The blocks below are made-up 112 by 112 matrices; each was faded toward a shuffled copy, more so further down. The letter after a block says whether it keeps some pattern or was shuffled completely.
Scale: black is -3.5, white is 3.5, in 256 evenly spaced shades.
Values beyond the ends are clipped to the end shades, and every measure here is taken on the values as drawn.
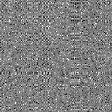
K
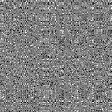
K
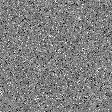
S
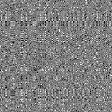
K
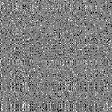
K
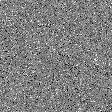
S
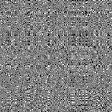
K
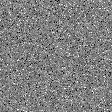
S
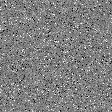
S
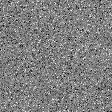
S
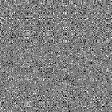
K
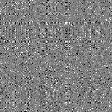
K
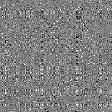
K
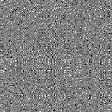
K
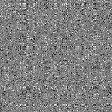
K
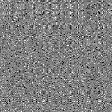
K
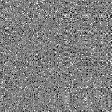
K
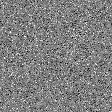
S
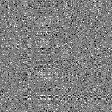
K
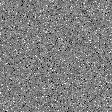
S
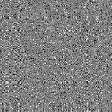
K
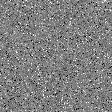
S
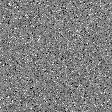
S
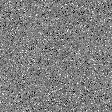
S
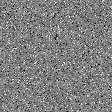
S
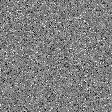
S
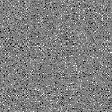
K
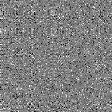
K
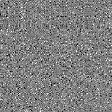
K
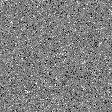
S
